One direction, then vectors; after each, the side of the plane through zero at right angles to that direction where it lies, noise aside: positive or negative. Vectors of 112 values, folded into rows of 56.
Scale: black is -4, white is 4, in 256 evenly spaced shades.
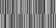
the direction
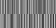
positive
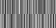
positive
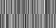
negative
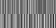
positive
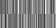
positive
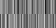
negative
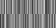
negative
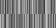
positive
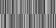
positive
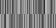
positive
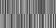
positive
